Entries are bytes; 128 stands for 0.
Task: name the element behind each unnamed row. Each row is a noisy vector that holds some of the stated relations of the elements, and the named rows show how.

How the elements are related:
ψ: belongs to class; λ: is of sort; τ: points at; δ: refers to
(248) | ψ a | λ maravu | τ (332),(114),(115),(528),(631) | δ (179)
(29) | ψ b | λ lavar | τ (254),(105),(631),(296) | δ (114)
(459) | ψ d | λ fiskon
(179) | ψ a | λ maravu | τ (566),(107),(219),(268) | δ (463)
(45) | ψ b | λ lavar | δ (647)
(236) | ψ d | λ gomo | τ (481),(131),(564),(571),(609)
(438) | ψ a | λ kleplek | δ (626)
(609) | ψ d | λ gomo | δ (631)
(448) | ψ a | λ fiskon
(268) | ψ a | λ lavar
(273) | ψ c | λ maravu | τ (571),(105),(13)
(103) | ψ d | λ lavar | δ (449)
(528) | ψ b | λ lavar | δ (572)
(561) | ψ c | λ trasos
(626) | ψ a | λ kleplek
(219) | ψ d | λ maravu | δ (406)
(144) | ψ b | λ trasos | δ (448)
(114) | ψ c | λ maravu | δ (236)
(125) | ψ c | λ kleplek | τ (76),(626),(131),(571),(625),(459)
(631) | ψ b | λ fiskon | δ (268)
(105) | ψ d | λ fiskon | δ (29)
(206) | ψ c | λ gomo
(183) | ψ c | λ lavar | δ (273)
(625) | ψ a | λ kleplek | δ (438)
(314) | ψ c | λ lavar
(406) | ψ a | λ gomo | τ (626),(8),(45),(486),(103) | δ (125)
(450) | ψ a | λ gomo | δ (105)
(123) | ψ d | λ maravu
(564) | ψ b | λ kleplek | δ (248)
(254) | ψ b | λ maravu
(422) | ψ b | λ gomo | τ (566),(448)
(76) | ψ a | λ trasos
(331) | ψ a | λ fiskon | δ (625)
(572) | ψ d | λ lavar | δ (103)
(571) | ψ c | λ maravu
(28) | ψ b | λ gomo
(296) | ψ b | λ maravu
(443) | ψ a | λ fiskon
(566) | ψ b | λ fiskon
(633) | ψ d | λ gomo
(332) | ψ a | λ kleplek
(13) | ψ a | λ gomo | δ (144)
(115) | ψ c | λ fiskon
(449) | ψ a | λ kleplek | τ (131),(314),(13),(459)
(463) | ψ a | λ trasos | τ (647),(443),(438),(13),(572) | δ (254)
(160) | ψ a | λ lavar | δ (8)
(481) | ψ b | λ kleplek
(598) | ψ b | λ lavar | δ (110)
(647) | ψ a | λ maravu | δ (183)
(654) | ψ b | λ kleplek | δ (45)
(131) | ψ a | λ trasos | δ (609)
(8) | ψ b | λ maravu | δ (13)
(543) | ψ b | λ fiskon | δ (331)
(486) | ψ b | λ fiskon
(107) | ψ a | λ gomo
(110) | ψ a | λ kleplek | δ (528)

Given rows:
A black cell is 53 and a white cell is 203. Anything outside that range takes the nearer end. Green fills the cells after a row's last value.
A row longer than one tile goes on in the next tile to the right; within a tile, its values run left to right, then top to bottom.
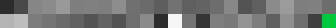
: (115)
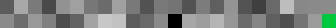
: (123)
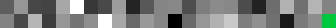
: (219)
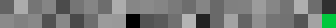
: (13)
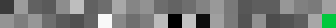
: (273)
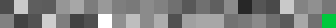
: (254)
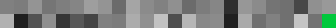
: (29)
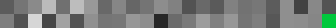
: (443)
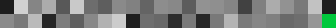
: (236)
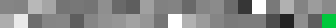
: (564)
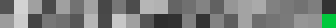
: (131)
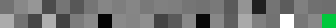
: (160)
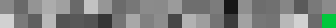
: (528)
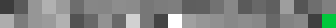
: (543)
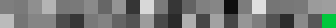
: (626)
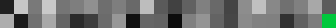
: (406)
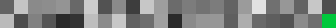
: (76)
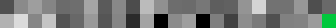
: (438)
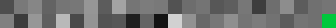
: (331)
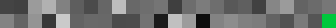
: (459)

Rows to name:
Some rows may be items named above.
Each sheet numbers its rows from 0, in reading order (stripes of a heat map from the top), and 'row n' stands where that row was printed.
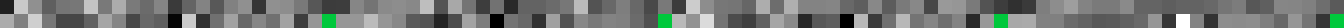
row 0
(107)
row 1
(448)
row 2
(107)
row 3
(115)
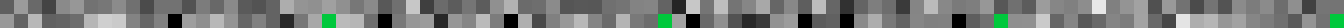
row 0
(123)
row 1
(572)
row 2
(406)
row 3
(631)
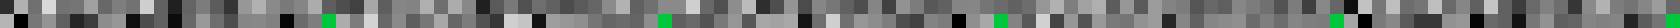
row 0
(406)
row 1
(105)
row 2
(248)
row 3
(443)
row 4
(406)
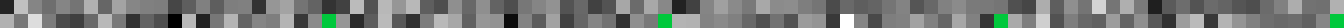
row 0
(107)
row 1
(571)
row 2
(115)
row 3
(105)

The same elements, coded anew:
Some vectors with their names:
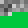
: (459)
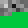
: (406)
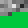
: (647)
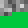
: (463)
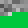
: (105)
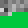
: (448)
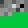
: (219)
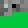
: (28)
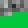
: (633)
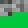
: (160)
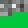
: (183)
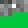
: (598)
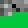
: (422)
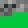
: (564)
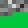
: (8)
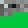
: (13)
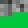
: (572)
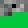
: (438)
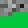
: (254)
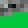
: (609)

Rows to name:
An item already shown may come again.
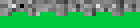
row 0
(114)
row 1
(443)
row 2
(572)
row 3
(314)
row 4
(103)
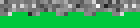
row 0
(486)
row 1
(107)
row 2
(647)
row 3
(571)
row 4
(486)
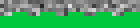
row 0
(631)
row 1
(144)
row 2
(314)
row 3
(76)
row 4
(248)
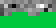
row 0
(13)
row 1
(179)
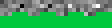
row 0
(219)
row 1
(123)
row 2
(314)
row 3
(273)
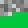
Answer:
(115)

